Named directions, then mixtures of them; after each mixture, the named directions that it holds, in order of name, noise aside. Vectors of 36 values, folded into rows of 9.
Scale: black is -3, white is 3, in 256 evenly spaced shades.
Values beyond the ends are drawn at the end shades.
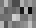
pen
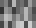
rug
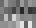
pen, rug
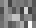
pen, rug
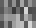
pen, rug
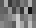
pen, rug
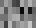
pen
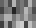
rug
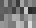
pen, rug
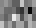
pen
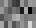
pen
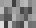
pen, rug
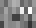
pen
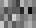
pen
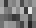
pen, rug
